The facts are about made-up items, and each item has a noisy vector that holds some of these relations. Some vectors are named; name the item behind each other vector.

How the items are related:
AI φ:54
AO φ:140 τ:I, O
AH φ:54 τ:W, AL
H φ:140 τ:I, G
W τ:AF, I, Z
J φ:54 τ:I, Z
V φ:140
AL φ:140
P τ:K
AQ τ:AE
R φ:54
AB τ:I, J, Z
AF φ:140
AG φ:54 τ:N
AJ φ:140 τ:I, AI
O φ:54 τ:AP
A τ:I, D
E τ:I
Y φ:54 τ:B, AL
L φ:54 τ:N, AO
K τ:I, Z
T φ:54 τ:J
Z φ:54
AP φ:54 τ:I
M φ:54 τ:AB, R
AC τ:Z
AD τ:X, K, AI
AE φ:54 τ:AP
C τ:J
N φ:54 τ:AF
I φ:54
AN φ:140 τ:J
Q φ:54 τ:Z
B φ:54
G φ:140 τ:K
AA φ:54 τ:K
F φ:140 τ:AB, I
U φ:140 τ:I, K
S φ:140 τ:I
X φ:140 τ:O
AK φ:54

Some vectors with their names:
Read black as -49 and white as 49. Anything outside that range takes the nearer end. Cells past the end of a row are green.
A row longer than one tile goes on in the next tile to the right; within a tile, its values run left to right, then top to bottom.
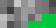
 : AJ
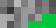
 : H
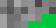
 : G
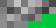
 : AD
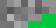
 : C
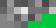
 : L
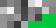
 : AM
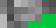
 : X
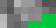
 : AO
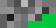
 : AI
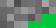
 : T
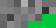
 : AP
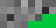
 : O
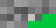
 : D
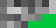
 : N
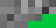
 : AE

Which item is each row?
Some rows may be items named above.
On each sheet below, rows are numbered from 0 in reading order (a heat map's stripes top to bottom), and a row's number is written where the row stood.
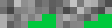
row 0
S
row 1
AD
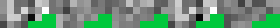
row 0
Y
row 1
S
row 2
AQ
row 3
Y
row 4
J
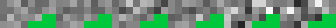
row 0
W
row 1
AB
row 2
AD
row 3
K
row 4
V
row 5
AK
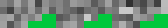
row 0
AN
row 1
K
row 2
N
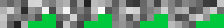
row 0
V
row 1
B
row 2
AG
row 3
AF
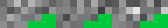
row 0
A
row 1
AE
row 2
L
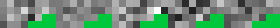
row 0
AH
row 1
P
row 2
AL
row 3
Z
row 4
R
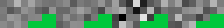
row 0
E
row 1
AA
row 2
I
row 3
M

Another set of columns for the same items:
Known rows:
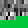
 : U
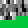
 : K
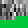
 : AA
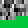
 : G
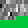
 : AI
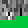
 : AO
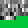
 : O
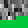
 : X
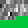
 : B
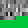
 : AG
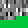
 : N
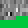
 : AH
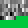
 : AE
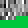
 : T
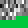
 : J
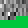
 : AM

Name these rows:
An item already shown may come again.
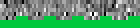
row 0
AF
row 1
AH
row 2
Y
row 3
S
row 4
I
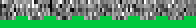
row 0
AA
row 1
W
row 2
P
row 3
A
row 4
AB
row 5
A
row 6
AQ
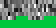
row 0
X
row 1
AB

